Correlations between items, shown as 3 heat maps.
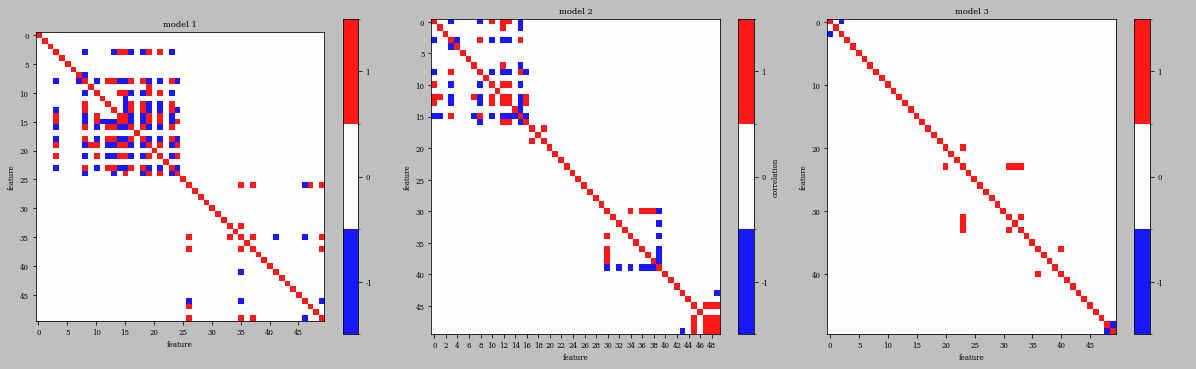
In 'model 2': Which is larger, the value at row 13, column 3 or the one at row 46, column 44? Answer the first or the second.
the second
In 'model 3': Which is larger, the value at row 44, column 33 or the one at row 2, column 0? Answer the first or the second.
the first
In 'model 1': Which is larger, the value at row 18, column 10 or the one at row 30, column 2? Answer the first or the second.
the second
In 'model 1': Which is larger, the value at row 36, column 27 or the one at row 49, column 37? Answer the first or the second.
the second
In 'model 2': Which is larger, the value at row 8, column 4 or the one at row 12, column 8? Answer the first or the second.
the first
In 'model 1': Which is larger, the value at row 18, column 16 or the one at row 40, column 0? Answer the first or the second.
the first
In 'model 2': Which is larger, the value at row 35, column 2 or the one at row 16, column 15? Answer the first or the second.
the first
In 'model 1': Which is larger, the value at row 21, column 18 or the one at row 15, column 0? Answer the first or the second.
the second
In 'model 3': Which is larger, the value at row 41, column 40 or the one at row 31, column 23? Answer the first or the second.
the second
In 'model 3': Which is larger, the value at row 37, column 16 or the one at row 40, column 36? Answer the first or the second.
the second
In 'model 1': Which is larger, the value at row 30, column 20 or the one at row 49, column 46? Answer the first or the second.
the first
